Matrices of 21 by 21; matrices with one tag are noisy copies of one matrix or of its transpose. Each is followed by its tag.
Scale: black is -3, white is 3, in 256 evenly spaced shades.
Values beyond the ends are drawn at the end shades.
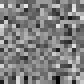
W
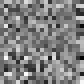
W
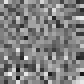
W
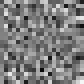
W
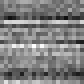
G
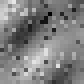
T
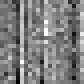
G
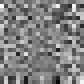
W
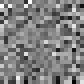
W
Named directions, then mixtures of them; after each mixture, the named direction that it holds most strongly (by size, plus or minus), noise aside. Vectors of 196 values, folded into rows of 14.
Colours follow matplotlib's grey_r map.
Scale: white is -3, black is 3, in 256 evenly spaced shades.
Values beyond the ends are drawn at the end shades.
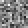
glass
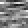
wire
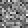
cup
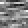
wire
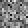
cup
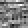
wire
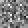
glass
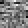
wire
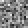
glass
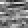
wire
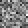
cup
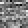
wire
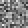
glass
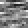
wire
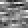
wire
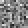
glass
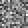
cup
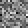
cup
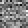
cup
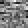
wire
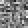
glass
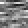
wire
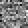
cup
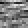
wire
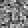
glass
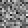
cup
